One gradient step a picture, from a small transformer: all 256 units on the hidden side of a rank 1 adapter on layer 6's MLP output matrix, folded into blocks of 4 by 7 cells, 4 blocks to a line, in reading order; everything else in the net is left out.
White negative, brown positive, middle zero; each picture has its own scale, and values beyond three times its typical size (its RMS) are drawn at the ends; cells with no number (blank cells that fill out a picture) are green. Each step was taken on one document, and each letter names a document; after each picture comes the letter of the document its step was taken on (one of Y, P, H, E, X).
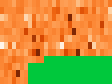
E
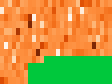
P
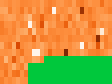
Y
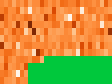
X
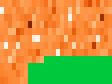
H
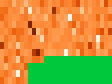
X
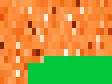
X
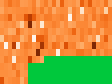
P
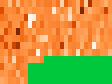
P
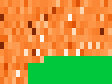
X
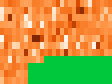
H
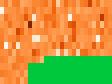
H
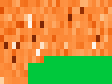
P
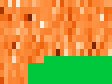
P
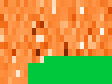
Y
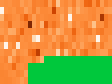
H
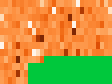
X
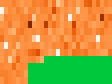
H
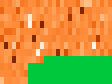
P
